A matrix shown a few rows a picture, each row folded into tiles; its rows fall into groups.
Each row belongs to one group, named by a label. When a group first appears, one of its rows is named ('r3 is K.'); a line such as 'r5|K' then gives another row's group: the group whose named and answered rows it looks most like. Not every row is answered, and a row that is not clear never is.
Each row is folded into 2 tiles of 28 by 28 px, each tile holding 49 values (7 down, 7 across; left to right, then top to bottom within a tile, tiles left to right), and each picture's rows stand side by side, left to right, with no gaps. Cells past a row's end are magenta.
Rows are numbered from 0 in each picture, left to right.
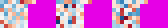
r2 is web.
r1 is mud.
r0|mud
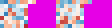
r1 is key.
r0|mud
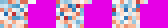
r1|key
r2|mud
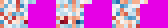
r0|web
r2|mud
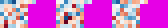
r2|mud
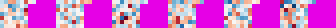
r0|mud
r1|mud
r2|web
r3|key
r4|mud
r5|key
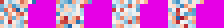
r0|key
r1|key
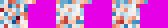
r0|mud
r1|key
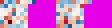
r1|key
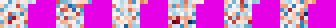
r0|web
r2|web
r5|web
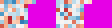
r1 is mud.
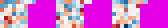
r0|key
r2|key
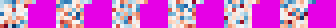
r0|key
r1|key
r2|mud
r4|mud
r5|key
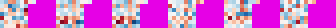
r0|mud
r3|web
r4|web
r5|mud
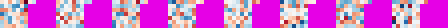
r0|mud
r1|web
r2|mud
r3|mud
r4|web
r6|key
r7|mud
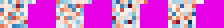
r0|web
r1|key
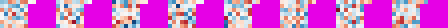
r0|mud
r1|mud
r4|mud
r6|mud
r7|key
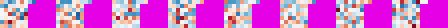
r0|key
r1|key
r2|web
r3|web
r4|key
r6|mud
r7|mud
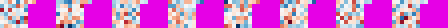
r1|key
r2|mud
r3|key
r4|web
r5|key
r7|web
